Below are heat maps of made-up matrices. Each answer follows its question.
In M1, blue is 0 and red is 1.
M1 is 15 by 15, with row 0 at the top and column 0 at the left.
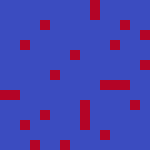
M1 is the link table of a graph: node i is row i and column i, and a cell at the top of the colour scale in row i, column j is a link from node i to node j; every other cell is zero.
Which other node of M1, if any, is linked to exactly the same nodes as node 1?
node 0
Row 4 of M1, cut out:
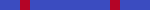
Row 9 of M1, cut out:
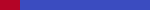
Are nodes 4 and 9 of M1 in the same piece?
no
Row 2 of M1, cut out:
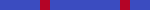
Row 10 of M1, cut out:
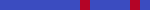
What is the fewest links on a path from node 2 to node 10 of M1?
3
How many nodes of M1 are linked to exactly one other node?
7
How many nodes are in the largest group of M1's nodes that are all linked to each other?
2
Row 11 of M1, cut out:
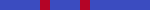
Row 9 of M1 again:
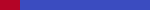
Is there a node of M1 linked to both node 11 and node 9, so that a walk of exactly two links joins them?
no
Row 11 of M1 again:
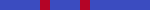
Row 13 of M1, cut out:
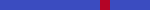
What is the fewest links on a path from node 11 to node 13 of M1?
3
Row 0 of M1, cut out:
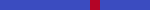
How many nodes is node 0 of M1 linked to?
1
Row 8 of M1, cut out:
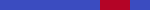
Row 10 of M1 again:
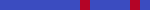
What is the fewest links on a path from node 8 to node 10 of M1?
1
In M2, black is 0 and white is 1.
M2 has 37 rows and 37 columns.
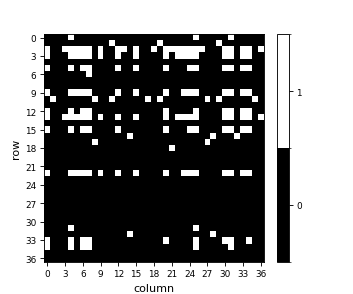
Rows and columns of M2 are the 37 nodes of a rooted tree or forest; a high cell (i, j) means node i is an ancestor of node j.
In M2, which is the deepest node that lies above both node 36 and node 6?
13
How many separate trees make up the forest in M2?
3
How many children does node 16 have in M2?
1
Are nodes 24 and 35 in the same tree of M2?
no
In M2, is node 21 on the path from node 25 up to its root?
no
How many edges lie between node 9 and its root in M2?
4
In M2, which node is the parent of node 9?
22
